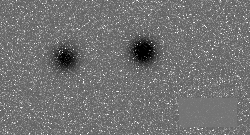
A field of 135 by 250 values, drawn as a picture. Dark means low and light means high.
The bottom right is the calmest part. No overall slope runs across the table. Two dips sink into the field. The halves do not mirror each other. In the bottom right lies a patch that is calmer than the rest.
